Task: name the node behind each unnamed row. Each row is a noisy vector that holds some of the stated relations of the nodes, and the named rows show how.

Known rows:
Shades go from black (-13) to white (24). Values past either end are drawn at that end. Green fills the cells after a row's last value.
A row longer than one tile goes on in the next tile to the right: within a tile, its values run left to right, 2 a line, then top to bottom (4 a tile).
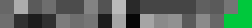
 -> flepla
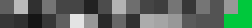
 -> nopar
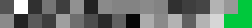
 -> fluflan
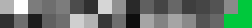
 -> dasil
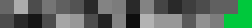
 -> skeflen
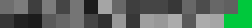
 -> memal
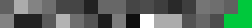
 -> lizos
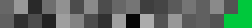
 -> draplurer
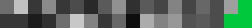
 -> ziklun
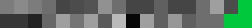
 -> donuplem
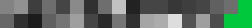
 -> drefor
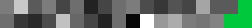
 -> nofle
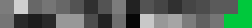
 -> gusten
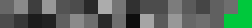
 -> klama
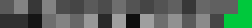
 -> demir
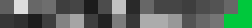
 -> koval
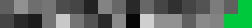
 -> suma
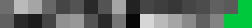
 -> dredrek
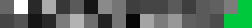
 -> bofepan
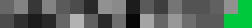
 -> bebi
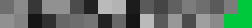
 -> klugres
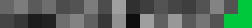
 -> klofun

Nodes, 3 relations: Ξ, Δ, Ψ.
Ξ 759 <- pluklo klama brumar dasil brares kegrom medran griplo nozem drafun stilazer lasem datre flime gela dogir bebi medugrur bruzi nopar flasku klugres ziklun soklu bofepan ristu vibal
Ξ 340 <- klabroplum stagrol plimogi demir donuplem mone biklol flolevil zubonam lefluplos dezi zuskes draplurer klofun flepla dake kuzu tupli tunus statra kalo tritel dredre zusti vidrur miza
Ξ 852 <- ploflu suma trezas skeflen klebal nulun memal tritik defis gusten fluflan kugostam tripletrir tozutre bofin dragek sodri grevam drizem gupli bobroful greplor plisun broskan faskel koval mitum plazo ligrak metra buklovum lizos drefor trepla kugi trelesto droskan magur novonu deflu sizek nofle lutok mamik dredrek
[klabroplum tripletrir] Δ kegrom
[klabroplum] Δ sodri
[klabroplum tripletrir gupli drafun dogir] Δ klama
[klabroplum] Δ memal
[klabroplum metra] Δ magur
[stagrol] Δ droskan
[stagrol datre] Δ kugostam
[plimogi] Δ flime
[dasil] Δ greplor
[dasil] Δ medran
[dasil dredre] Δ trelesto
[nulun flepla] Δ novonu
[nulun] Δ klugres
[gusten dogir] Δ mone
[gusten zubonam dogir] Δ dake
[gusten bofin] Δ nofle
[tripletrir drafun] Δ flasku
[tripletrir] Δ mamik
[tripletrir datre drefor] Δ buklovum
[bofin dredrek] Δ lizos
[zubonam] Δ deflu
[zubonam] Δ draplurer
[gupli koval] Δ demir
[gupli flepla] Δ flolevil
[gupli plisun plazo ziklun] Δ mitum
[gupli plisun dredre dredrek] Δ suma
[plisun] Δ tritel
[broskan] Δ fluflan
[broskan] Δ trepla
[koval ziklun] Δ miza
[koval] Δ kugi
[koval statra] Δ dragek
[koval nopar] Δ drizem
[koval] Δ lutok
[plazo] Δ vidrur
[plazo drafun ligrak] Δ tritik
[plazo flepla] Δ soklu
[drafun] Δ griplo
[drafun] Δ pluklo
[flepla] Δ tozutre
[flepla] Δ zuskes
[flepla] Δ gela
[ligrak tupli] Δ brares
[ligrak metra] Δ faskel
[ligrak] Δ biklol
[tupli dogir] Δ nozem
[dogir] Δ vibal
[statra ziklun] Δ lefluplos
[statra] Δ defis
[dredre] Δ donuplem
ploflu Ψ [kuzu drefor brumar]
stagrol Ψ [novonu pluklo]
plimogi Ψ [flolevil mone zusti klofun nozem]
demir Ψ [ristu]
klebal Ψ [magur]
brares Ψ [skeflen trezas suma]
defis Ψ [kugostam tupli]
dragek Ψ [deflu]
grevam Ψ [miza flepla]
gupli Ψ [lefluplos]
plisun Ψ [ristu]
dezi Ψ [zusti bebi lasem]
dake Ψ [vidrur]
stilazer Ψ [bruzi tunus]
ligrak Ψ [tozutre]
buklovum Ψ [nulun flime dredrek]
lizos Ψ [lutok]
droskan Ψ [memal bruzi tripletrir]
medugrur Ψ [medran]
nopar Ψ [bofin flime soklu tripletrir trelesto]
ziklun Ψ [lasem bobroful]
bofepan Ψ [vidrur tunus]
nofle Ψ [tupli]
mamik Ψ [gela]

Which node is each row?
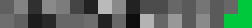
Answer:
gela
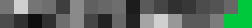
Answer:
ligrak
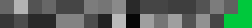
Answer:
tunus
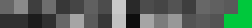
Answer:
statra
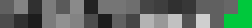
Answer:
buklovum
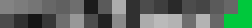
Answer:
tripletrir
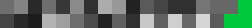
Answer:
kugostam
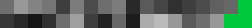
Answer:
metra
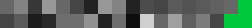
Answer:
soklu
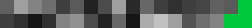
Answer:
plazo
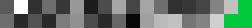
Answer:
broskan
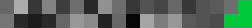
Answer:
medugrur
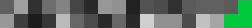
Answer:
novonu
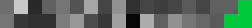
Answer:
zubonam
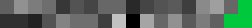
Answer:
tritel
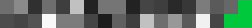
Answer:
droskan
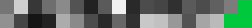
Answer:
nulun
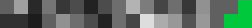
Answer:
defis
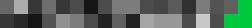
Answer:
dragek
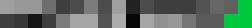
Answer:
dredre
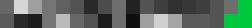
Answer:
plisun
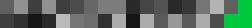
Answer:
vidrur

